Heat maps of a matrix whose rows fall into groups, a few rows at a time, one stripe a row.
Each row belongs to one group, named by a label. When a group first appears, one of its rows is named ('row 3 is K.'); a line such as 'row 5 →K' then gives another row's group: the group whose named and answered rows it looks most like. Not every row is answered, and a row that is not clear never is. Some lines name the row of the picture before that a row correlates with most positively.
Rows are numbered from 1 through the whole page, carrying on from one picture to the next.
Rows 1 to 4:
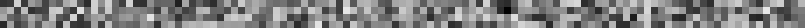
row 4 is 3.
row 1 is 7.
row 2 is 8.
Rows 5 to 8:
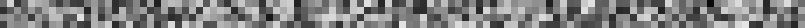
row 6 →3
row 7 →8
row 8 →7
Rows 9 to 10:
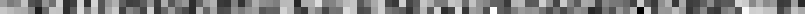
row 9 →8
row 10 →8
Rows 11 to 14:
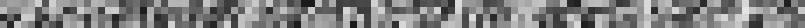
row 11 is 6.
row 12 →8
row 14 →7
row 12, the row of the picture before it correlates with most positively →10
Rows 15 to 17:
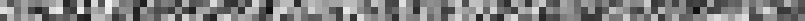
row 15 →8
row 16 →8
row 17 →7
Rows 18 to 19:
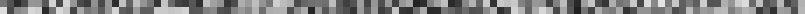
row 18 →3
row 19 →6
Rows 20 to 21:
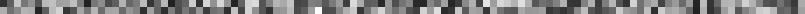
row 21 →8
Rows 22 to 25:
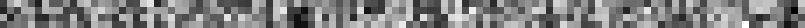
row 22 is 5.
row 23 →5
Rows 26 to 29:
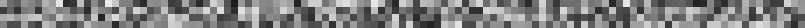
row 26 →8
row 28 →6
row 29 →5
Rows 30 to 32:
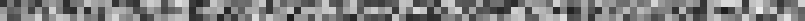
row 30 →5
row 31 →8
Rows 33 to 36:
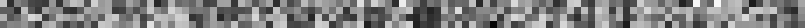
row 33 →7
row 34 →5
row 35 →6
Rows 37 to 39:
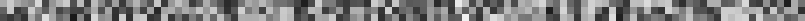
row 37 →6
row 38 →3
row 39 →3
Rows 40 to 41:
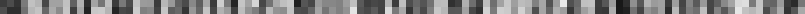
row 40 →3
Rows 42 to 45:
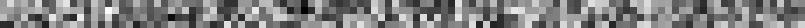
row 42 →6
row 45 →7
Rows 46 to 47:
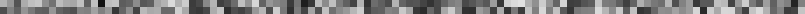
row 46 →6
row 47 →5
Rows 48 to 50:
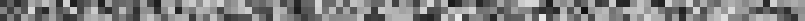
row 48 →3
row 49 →7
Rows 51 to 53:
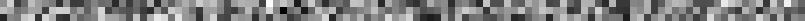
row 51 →3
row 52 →6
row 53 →5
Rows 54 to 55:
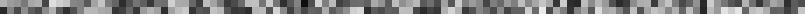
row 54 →6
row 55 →5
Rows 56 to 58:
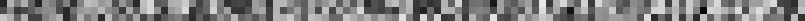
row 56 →5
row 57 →5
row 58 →8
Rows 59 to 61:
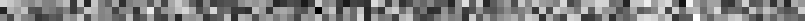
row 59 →6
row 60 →5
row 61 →7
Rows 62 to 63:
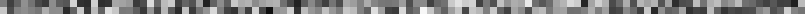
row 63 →8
